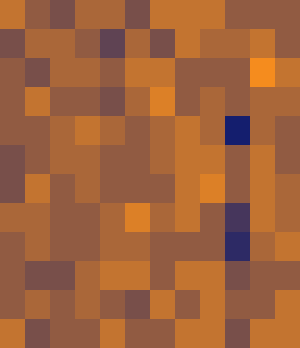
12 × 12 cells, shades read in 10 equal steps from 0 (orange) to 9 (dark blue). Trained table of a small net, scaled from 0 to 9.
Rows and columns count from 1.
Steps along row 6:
down down same up same down down same up down up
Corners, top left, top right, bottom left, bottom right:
2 4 2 2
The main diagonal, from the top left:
2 3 3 4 3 4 4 2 4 5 4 2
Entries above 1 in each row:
12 12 11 11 12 12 11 11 12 12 12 12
